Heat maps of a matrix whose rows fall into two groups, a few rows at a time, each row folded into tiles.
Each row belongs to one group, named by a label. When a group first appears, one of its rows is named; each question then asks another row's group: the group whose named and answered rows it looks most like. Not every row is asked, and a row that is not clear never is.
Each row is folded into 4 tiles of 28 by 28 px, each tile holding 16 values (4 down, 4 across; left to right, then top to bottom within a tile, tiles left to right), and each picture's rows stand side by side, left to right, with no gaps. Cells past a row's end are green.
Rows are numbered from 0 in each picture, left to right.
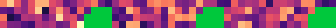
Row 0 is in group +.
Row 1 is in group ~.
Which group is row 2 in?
~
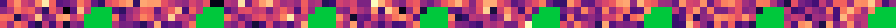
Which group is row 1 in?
+
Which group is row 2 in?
+
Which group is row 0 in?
+
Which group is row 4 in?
+
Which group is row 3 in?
+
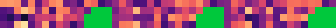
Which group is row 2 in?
~
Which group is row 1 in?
~
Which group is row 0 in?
~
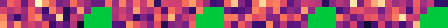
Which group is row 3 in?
+
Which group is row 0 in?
+
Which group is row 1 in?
~
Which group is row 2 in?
+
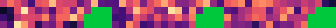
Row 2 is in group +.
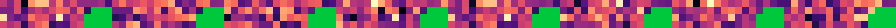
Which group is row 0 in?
+
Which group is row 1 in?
~
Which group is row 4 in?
+
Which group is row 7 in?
~
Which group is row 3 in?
+
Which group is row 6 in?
+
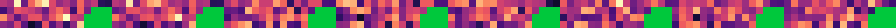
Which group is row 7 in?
~
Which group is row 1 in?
+
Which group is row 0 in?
+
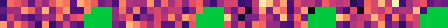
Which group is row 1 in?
~
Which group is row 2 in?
+
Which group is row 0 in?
~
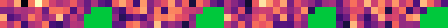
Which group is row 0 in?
+
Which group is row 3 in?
~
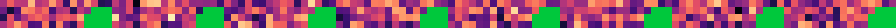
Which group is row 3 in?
~
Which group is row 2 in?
~
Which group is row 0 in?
~
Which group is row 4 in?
~
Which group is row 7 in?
~
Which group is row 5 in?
~
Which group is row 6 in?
+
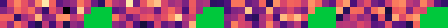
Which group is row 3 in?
~
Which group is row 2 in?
~
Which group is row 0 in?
+
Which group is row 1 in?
+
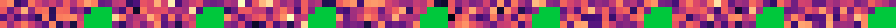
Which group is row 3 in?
+
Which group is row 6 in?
+
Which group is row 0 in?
~
